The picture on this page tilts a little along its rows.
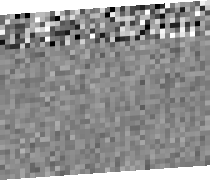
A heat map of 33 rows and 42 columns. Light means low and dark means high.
The grain is fine, like static. The bottom part is calmer, past a seam about 20% of the way down. Neither half mirrors the other. The distribution is heavy-tailed on both sides. No regular stripes run through it.
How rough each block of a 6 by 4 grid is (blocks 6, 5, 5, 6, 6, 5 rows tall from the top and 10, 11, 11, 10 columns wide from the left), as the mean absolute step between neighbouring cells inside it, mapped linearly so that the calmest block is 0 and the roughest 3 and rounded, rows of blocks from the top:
2233 / 1111 / 0000 / 0000 / 0000 / 0000
